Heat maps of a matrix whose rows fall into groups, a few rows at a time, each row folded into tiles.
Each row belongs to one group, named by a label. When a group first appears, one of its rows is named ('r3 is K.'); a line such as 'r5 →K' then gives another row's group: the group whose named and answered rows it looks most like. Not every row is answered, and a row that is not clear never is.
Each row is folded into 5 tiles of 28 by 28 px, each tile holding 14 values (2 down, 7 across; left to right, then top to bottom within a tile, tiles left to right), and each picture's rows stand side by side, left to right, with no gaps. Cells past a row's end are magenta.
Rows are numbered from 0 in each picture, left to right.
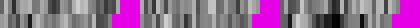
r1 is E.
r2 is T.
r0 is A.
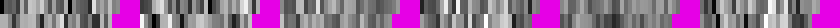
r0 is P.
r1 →P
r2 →E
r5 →E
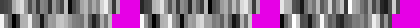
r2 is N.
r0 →P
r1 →P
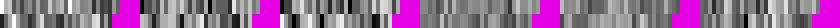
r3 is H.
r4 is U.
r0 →N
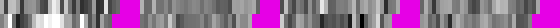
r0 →U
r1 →H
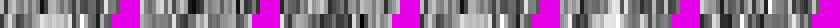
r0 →U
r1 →A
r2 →T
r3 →U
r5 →N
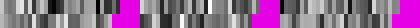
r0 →A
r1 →N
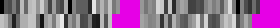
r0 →P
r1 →A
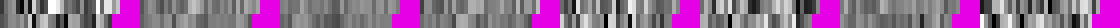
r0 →H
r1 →H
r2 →T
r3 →H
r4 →E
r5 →A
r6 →T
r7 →P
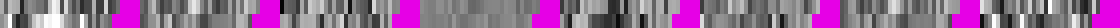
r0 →U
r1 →H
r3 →A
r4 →T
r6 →H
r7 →N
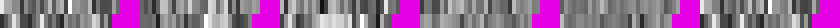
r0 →N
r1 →E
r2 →U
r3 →P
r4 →T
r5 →N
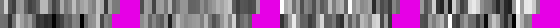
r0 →T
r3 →H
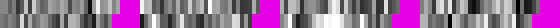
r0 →H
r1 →N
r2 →U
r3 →A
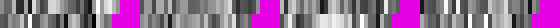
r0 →H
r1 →A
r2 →U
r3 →E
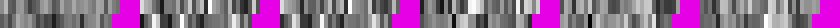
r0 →T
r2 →N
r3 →H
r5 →E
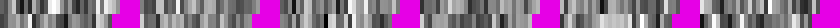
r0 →H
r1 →E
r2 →E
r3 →T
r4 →U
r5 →N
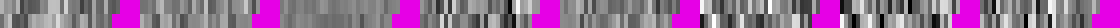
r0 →U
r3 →H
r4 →A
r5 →N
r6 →P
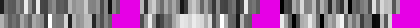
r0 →E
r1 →U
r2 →P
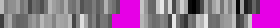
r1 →A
